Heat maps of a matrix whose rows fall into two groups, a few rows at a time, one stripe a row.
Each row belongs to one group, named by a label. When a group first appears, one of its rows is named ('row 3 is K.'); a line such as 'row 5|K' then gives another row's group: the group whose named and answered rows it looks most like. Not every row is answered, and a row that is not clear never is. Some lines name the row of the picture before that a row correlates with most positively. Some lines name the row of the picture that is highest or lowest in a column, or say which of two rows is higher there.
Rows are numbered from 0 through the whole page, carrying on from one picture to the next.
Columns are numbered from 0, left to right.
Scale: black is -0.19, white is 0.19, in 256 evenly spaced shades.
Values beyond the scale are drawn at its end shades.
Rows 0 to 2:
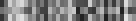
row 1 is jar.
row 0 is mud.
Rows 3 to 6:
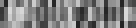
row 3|jar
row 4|mud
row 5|mud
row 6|jar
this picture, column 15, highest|6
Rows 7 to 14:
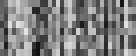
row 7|mud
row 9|jar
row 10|mud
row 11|mud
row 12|jar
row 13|jar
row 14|mud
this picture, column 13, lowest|7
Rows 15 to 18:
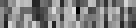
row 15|mud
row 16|jar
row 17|jar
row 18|jar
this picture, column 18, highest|16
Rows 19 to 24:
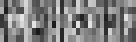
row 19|mud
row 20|jar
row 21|mud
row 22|mud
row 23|jar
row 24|jar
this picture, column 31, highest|21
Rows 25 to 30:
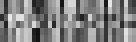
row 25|jar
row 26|jar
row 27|mud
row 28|jar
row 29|mud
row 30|mud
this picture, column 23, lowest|28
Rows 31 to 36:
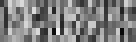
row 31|mud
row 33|jar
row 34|mud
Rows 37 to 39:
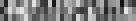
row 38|mud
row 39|mud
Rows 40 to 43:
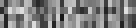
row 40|jar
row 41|mud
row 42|jar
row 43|jar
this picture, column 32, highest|41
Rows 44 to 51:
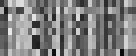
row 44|mud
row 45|jar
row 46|mud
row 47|mud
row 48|mud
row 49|mud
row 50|mud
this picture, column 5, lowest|45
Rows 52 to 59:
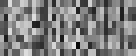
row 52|mud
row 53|jar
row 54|jar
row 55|mud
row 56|mud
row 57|jar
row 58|jar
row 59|mud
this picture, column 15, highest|53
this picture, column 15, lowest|57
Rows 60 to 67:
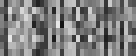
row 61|mud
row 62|mud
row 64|jar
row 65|mud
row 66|jar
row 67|jar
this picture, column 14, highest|63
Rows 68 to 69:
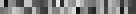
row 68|jar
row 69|jar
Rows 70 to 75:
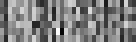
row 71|mud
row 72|jar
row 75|jar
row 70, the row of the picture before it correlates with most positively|69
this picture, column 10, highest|71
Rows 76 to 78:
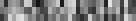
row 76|jar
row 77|jar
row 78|mud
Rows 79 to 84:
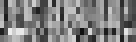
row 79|jar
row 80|jar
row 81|jar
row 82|jar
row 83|mud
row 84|jar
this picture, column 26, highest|82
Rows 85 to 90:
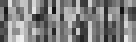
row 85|mud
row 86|jar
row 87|jar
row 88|mud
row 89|mud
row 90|mud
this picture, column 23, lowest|86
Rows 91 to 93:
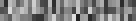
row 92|mud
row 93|jar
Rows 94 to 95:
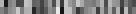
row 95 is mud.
